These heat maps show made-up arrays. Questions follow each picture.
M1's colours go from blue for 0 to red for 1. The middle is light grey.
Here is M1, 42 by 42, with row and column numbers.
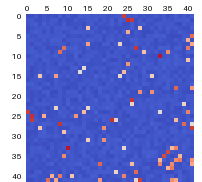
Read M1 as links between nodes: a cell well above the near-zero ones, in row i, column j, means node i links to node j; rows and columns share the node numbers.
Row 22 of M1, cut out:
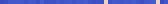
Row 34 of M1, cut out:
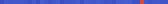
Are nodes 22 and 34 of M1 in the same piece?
yes
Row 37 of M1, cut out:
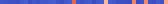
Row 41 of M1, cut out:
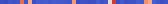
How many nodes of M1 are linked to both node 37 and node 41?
2
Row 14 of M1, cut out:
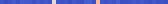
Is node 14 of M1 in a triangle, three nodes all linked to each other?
no
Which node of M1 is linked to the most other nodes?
node 41
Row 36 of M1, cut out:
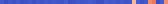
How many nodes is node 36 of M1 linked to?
4
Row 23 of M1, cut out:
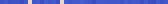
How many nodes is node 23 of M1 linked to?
2
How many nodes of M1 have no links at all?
6
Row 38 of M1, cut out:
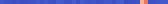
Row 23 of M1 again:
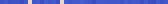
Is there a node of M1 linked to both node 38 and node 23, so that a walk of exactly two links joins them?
no
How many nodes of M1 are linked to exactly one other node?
11
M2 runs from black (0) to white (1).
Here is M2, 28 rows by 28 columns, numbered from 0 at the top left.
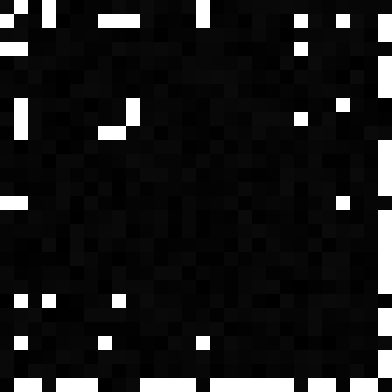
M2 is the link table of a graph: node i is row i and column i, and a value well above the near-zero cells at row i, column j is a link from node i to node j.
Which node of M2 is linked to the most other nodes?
node 27
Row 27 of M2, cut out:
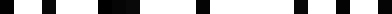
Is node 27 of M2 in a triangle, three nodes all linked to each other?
no
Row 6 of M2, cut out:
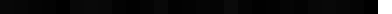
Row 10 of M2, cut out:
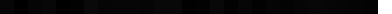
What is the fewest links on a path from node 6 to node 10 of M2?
2
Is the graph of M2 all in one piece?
yes
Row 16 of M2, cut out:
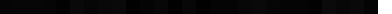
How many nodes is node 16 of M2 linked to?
1
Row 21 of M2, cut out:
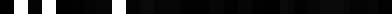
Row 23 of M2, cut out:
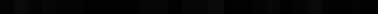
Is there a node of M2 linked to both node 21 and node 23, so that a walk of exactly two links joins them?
no
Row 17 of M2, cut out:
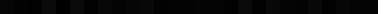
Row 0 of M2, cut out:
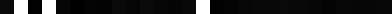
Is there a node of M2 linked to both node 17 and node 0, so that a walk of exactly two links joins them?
no
